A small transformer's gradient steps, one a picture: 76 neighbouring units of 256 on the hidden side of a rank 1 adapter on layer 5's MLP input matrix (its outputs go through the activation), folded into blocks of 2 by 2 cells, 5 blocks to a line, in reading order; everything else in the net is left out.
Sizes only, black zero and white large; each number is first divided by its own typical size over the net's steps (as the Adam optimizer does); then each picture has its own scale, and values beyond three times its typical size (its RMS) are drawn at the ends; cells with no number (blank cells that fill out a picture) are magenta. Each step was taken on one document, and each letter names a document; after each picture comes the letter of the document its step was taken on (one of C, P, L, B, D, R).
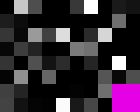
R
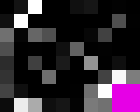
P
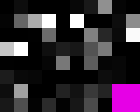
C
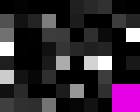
C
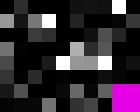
C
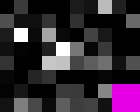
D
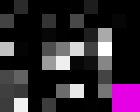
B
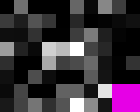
D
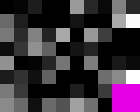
R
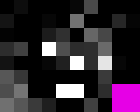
B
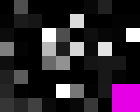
B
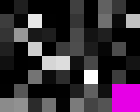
D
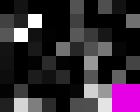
D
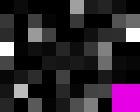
C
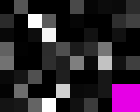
C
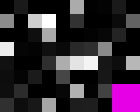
C
